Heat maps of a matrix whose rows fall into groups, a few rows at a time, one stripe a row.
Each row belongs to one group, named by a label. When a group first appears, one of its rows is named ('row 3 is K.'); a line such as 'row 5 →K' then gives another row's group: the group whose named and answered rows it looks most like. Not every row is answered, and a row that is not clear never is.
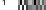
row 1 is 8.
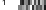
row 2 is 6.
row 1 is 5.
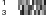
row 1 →6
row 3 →5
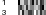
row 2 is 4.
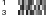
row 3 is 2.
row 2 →5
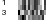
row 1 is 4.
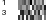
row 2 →6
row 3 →5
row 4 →2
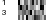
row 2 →4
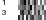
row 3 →5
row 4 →2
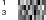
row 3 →8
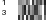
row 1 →6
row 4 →2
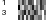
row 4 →2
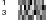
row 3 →8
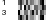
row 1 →4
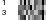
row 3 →4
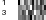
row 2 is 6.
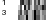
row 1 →5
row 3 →8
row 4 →8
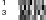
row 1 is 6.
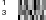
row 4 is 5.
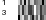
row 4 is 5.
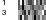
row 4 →8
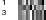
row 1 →4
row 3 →6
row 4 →6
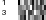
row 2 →6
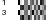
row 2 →5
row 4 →5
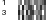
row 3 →2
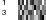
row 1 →2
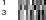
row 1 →6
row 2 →8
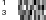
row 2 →4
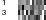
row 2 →2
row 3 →2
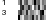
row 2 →5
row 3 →4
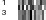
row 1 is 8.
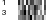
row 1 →2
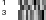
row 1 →8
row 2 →5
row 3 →4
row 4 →4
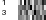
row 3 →8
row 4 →6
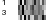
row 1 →8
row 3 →2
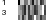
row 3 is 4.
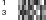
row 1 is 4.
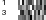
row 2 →6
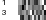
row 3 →6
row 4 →5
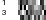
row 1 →4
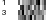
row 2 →5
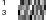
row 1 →5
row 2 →6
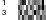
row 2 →4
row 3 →8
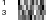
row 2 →4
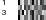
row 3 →2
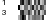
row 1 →5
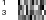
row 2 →4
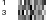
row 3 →2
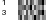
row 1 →4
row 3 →4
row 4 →8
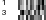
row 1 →4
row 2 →4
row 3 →5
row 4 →2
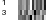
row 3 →8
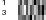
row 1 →8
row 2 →4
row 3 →4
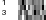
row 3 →8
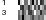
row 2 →5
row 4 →2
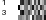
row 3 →5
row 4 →6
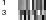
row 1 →6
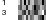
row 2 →8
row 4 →4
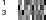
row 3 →2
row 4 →6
